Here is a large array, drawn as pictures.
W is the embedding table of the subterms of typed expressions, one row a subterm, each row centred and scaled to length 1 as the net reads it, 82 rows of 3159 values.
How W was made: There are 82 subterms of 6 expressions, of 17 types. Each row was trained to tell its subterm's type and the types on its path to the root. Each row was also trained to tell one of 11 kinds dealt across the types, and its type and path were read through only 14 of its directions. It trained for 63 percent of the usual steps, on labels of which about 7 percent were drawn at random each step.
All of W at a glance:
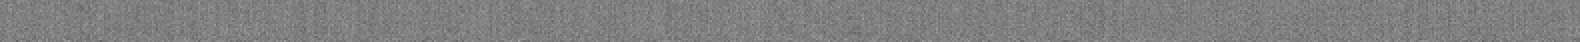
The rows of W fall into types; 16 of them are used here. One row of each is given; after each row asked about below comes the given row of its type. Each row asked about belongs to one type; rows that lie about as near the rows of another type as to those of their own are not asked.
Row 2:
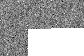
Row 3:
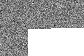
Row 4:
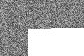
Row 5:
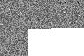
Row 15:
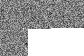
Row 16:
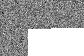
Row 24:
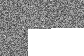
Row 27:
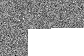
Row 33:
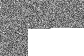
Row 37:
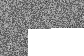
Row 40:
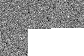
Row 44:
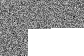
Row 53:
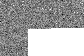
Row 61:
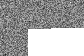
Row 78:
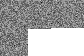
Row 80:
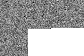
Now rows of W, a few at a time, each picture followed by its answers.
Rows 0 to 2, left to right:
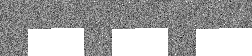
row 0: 78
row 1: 3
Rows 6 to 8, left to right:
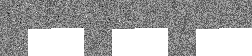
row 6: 24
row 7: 27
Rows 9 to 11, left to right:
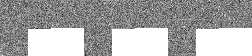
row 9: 78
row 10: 33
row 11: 15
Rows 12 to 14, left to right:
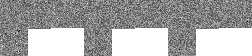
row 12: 78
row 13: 16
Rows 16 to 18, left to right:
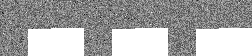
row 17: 5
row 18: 33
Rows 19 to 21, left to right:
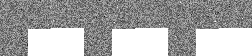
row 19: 44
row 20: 2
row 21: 15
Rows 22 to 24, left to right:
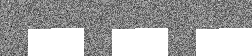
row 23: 2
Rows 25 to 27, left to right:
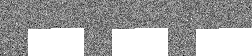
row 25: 4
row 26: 2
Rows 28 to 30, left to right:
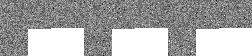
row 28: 27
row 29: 37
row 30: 3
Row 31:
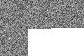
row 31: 27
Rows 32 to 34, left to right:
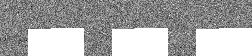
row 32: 37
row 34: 4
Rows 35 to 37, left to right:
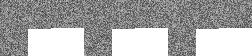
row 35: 2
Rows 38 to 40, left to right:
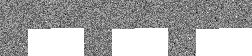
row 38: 37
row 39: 4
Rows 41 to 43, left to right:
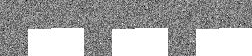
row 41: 2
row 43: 2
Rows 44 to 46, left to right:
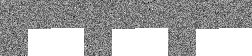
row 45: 78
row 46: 40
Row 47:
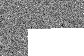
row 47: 16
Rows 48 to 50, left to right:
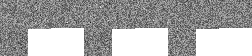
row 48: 33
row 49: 61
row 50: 27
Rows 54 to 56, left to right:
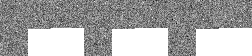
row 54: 33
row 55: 16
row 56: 37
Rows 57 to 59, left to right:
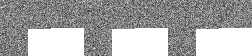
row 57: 61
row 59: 24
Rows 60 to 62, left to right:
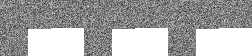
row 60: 16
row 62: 44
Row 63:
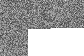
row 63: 27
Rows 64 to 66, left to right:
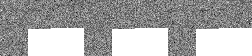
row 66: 16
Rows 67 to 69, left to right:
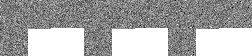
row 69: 24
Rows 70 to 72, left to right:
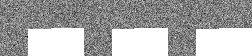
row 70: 33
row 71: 4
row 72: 27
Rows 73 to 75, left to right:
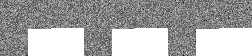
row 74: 33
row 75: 3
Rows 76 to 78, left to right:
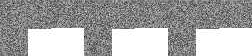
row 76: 24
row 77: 24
